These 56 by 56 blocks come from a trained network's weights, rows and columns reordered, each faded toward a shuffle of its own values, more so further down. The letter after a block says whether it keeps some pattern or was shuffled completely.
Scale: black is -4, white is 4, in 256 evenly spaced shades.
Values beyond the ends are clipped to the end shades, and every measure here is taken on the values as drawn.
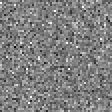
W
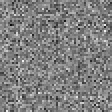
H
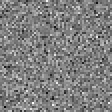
W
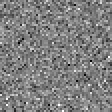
W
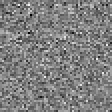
H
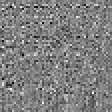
H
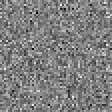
H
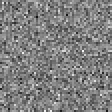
W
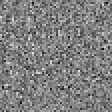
H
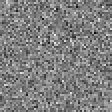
W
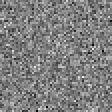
W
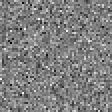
W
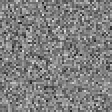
W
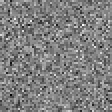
H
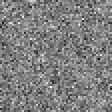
W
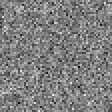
W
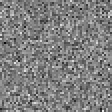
H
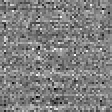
H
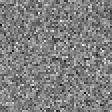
W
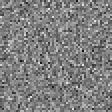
H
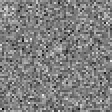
W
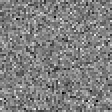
W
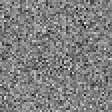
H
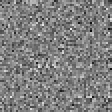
H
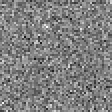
W
